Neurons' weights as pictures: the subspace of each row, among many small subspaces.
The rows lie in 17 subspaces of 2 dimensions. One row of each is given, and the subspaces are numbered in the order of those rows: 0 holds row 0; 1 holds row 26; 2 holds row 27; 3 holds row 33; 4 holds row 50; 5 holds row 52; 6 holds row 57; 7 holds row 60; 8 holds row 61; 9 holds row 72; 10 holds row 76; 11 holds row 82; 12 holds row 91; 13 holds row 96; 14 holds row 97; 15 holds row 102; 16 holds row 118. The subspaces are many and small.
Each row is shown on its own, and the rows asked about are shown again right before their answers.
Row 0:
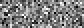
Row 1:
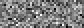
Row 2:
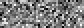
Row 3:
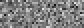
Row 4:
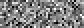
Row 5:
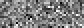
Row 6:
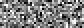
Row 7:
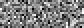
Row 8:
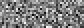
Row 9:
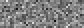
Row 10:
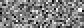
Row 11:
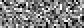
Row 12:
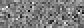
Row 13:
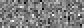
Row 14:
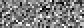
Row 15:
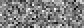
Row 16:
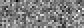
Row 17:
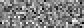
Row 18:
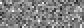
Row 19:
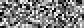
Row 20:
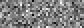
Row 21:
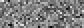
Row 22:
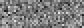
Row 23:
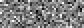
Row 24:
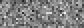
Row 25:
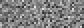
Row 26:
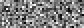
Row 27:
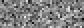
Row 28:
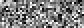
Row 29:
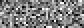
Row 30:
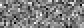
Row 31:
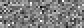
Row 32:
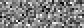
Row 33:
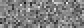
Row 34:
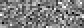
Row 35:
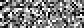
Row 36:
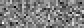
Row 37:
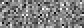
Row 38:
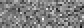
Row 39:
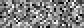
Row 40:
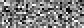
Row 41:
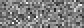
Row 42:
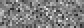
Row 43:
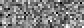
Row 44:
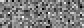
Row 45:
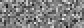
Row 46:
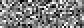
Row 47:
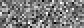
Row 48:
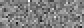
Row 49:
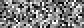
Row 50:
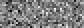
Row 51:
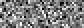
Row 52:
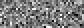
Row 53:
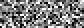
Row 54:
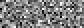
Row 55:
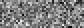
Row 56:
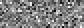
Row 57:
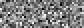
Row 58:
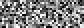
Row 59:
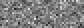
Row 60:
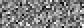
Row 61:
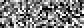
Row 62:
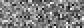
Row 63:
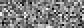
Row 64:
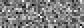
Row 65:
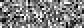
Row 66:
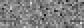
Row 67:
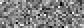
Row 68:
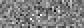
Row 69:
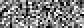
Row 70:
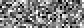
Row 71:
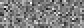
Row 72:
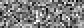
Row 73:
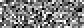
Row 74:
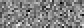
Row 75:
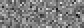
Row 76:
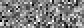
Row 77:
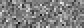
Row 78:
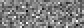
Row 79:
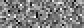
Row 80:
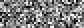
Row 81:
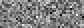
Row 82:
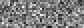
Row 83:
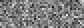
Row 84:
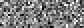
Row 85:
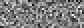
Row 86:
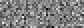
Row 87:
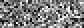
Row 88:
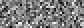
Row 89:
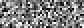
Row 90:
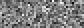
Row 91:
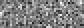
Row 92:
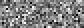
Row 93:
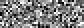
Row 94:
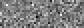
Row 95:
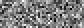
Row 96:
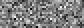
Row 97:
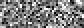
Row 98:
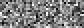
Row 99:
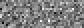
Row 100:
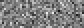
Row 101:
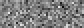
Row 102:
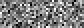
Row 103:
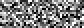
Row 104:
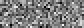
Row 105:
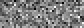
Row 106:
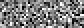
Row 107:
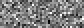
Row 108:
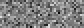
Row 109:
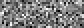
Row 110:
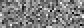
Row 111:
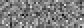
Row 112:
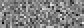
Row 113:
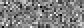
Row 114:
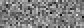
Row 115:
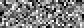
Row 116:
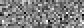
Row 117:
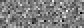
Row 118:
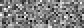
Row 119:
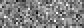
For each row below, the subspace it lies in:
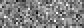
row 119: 13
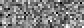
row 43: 16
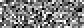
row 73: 6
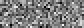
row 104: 0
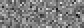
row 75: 11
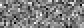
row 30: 9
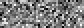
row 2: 14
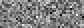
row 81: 2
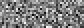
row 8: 11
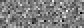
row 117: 6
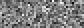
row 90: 7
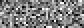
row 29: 5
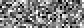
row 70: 13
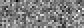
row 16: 1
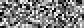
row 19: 14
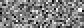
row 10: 6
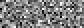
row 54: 6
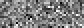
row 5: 8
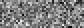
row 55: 7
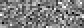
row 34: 14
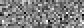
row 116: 16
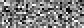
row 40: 1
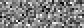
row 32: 7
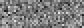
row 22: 0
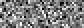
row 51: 6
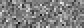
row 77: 15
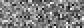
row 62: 2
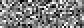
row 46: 2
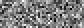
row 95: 13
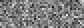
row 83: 13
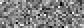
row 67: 8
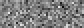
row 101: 8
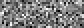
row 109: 12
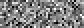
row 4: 4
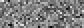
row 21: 2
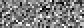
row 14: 7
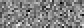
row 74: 7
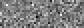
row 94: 10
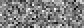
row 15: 4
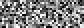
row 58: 11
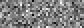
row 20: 15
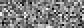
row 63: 16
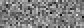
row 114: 2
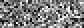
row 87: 2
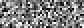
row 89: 15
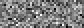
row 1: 4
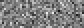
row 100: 12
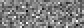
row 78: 5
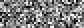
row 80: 10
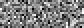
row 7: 9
